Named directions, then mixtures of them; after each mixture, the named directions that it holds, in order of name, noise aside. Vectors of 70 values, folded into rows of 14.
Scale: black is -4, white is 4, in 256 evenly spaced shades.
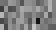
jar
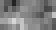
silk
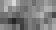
silk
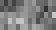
jar, silk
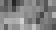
jar, silk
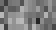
jar, silk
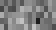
jar, silk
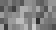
jar, silk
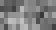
jar, silk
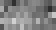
jar, silk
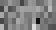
jar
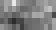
silk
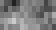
silk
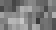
jar, silk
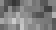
silk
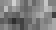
silk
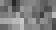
silk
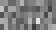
jar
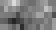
silk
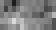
silk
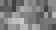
jar, silk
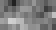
silk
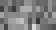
jar, silk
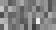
jar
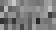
jar, silk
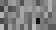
jar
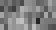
jar, silk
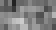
jar, silk
